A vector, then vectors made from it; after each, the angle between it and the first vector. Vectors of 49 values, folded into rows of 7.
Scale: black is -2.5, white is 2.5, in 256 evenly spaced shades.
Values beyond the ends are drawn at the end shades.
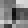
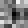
nearly parallel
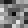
partly aligned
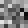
partly aligned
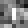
nearly opposite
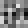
partly aligned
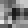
nearly parallel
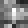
nearly opposite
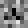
partly aligned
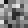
partly aligned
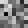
orthogonal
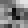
nearly parallel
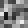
partly aligned
